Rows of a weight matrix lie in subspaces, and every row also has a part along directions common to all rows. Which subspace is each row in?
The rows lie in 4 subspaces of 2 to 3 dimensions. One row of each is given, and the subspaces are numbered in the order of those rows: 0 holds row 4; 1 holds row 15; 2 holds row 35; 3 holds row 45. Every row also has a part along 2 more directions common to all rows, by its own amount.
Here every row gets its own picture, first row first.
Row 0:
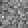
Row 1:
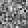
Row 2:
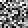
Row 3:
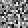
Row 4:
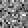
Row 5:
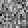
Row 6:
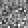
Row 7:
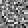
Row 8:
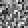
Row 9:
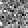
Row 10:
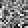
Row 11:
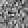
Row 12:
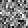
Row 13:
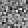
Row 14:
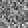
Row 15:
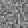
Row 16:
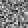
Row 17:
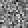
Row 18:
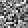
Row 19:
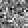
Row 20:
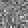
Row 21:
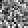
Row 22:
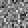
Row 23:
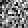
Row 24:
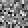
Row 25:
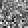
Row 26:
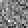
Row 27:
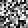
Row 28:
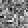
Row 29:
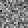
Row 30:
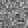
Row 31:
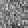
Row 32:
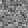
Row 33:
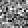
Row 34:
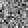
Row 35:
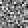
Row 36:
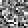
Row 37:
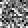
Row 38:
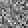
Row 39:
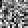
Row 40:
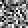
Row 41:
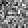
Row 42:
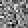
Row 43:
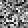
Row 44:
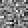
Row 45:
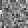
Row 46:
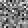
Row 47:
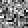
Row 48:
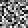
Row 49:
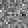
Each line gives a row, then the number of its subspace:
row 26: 2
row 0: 0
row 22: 0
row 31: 2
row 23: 0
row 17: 3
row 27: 3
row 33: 1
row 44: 3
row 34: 0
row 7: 2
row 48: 2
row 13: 1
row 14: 2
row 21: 2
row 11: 0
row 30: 3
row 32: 0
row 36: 2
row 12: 3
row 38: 2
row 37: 0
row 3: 1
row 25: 3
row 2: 3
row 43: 3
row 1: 1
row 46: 3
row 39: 2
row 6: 1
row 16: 3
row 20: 2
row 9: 0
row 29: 3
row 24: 0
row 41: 0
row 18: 3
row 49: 0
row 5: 1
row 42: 2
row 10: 2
